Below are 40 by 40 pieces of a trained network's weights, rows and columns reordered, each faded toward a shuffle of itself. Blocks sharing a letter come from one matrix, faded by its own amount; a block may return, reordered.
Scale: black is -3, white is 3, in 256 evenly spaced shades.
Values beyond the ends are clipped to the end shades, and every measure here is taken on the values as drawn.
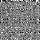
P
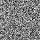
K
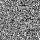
K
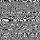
P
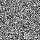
K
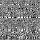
P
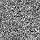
K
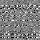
P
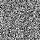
K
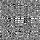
P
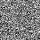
K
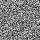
K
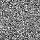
K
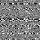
P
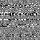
P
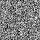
K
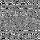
P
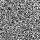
K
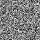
K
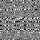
P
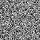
K
